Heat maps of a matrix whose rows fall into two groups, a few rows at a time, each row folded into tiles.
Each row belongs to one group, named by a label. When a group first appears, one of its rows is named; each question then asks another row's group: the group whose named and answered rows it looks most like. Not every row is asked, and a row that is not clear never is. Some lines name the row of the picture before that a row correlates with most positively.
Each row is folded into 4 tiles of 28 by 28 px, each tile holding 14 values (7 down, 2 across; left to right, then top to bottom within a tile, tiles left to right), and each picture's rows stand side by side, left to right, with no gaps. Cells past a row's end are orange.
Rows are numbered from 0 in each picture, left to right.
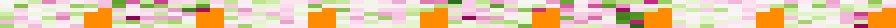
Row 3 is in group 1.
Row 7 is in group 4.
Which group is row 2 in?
1
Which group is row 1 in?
4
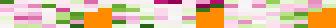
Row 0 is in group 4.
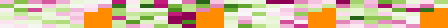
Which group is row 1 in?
4
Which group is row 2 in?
1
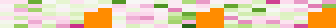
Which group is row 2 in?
1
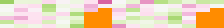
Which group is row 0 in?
4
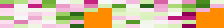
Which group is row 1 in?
4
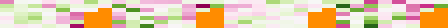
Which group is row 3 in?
1
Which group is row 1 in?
1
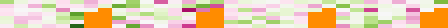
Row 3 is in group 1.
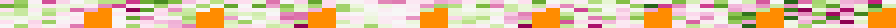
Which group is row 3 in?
1
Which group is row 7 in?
1
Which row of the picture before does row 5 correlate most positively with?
1
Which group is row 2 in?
4
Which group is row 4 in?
4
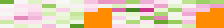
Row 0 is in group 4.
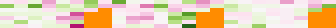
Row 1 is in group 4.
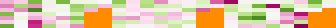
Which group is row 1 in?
4
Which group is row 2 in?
4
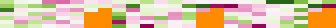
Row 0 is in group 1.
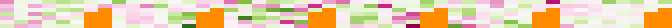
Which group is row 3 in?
4
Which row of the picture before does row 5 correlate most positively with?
2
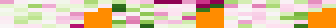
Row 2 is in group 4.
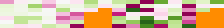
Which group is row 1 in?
1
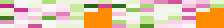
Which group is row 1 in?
1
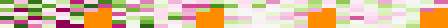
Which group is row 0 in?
1
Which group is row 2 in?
4
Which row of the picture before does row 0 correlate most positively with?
0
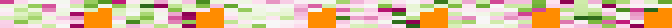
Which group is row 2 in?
1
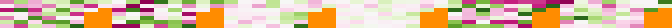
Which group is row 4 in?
1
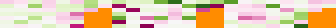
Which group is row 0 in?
4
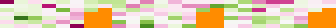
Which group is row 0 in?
4
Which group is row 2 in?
1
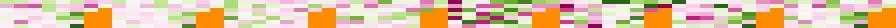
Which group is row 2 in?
1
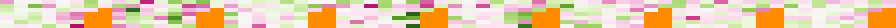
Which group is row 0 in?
4
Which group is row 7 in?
4
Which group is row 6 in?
4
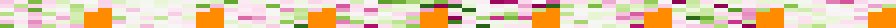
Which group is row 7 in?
1
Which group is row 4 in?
1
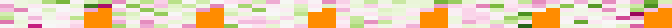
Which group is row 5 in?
4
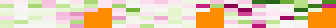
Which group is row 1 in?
1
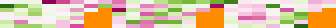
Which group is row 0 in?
1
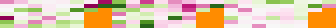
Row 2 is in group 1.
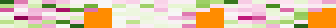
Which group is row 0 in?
4
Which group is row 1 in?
4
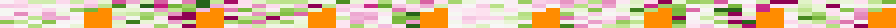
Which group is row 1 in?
4
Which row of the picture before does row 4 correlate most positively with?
2
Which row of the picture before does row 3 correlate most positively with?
2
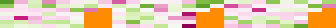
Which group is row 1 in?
4
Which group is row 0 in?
4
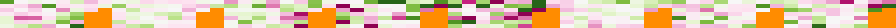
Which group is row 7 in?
1
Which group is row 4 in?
4
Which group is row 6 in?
1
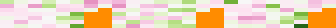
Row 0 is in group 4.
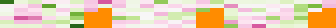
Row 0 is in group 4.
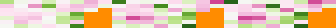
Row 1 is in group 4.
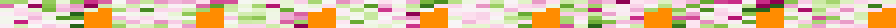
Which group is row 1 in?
1
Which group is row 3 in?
4
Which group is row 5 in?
1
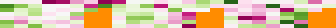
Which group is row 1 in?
4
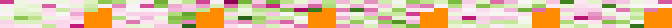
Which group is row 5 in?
4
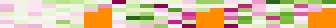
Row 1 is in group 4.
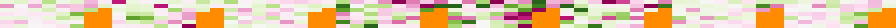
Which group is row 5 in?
1
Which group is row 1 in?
4
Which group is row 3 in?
1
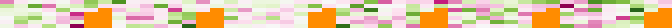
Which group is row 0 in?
4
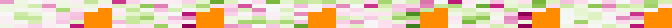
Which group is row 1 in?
4
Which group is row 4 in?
4
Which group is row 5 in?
4
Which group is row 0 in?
4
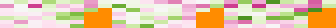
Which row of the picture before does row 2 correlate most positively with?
3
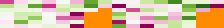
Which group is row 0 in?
4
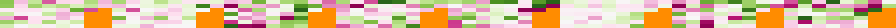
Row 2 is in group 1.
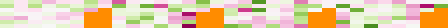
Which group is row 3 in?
1
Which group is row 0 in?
4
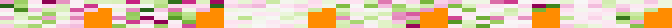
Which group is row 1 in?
1
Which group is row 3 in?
4
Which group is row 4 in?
1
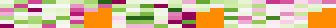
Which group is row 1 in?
4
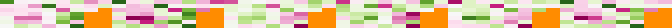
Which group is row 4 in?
4
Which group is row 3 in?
4
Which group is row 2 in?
4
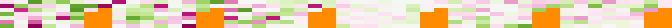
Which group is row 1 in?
4
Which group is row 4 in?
1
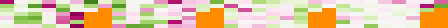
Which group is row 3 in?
1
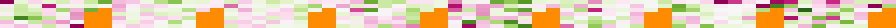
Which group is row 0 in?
4
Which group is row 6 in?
1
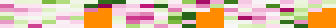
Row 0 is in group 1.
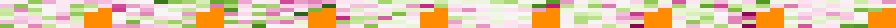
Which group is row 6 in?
4
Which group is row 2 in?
1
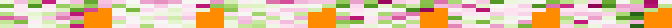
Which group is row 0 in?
4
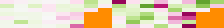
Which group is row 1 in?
4
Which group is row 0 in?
4
